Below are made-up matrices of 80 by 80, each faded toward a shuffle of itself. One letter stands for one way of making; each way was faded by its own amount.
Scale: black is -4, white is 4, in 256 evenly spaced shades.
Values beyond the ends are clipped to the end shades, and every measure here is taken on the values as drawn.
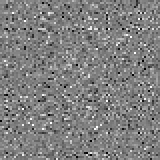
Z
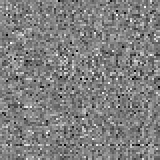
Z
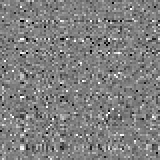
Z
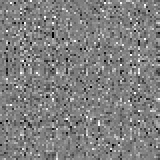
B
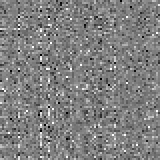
B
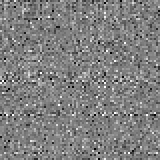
Z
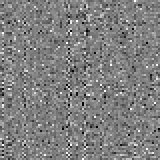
B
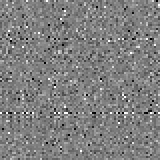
Z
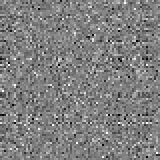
Z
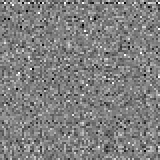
Z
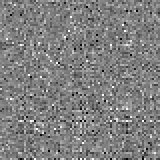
Z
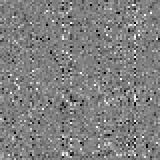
B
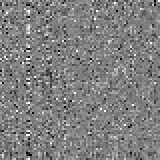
B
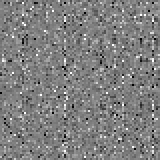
B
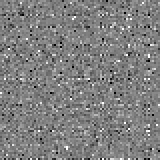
Z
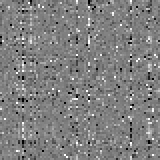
B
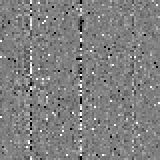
B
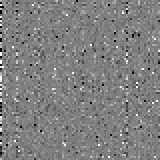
B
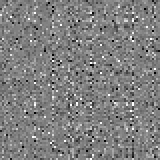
B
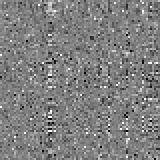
B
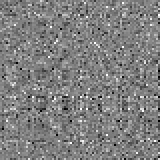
Z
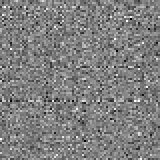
Z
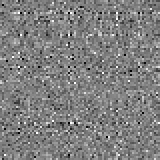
Z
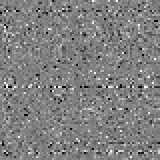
Z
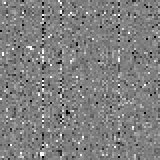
B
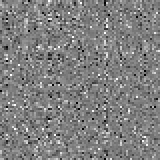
B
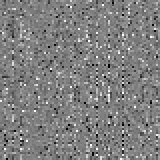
B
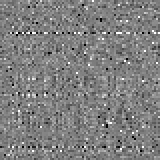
Z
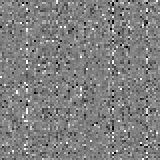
B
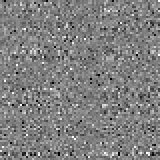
Z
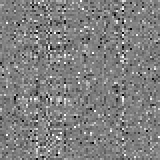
B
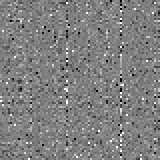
B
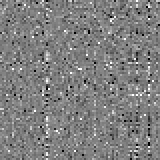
B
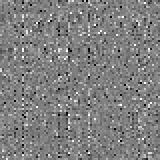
B
